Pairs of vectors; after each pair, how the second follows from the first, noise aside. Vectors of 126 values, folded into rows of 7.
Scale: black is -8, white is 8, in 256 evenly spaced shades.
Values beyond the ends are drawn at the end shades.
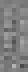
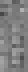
wrapped around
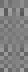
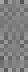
wrapped around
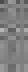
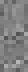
wrapped around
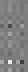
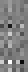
scaled up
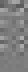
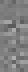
wrapped around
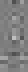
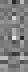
scaled up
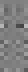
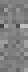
sign-scrambled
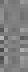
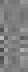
copied
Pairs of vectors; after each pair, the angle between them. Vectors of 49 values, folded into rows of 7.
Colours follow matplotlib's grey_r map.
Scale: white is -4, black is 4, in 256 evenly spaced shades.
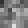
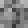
nearly opposite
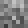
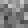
partly aligned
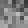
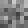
nearly opposite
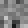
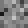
orthogonal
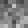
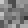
partly opposed
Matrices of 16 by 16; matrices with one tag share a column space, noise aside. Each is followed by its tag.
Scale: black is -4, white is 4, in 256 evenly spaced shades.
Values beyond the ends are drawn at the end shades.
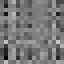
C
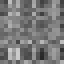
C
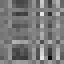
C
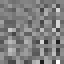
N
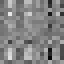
C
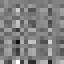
N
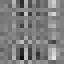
C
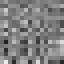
N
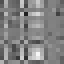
C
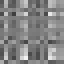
C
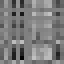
C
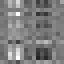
C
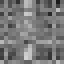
C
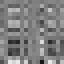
N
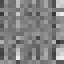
C
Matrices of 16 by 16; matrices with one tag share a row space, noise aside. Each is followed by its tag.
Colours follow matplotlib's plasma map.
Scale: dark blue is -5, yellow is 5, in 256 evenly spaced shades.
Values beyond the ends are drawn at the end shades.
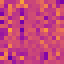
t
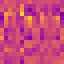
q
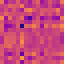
q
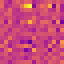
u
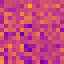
q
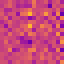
u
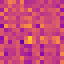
q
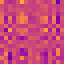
t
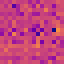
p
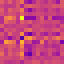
q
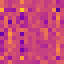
t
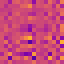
u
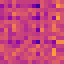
p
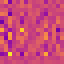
t
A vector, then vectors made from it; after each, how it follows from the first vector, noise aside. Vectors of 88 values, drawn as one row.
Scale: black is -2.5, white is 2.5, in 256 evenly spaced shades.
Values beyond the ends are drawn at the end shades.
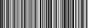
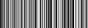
copied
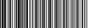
wrapped around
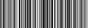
wrapped around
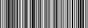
wrapped around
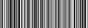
wrapped around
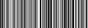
copied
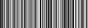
copied
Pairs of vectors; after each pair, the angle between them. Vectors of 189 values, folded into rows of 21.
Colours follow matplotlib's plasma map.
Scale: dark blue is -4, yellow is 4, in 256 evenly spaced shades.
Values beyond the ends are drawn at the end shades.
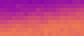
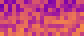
partly aligned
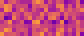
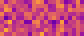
nearly parallel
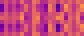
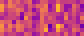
nearly opposite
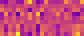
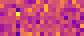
partly opposed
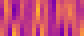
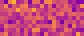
orthogonal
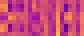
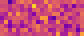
partly aligned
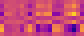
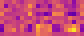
nearly opposite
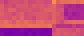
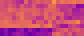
nearly parallel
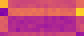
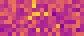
orthogonal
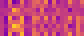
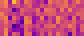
nearly opposite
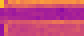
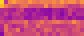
nearly parallel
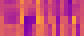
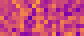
partly aligned
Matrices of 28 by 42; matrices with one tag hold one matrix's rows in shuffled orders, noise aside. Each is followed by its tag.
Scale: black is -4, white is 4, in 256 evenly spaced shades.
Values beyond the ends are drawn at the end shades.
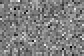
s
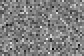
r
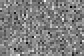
s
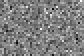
r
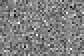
s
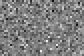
r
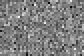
s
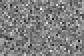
r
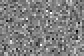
r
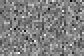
s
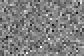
r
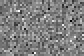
s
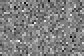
s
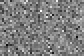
r
